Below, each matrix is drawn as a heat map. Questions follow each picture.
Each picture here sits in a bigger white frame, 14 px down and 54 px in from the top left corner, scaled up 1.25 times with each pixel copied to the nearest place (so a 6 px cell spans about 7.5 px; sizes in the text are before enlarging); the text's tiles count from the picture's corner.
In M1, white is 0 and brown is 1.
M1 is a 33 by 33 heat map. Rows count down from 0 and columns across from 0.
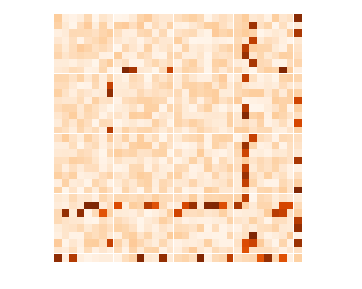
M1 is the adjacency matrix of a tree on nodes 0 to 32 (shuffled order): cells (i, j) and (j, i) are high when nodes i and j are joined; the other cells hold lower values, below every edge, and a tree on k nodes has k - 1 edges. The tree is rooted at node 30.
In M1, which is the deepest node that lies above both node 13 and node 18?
25
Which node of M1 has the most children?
25
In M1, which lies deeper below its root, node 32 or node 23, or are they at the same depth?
node 23
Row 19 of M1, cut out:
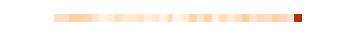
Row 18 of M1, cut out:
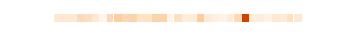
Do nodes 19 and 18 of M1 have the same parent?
no
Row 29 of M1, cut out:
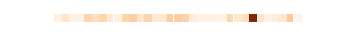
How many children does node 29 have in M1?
0
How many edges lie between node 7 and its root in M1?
1
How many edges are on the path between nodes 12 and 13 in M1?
2
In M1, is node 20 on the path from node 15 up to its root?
no
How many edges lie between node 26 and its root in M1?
1
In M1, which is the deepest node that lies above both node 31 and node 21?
25
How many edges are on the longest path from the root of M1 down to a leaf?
2
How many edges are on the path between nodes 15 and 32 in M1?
3
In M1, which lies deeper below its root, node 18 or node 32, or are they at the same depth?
node 18
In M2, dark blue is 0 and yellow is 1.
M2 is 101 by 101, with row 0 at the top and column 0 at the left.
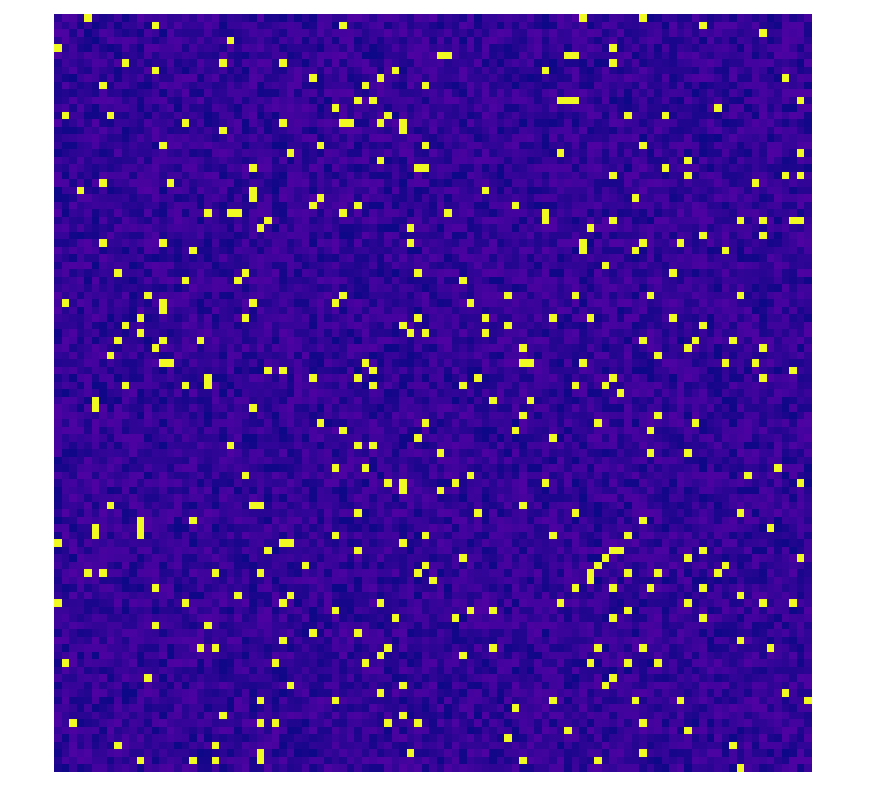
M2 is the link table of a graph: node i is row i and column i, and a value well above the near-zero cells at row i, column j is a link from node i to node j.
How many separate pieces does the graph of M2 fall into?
8
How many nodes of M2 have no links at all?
7
